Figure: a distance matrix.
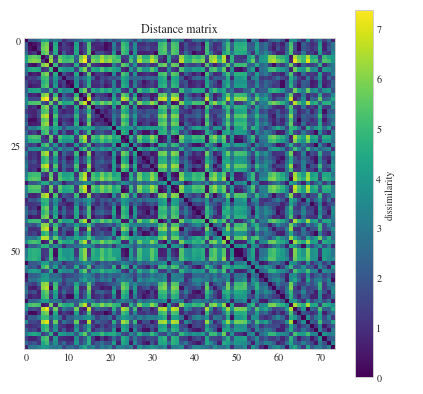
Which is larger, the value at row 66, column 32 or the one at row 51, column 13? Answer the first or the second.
the second
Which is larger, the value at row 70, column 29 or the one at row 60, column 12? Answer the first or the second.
the second
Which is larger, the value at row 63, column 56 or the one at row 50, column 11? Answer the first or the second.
the second
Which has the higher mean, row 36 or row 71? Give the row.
36
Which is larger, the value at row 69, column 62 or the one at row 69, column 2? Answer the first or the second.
the first
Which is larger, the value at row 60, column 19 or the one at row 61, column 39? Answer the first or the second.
the first
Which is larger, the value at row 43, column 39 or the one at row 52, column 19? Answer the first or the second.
the second
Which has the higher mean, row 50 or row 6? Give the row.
50
